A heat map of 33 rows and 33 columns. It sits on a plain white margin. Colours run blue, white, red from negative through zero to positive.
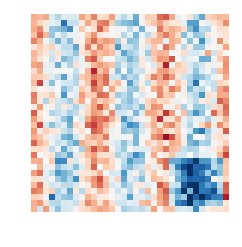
In the bottom right lies a patch that is lower than the rest. The bottom right is the ninth with the lowest average. Upright stripes repeat 3 times across the table.
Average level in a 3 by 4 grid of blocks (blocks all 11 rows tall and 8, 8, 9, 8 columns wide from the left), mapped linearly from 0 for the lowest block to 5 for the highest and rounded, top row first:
3543 / 3543 / 3430
